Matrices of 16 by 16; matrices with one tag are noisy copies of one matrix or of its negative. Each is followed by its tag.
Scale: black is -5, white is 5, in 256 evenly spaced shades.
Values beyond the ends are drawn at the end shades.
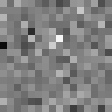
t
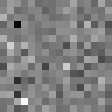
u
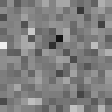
t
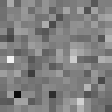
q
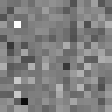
u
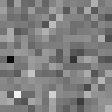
q
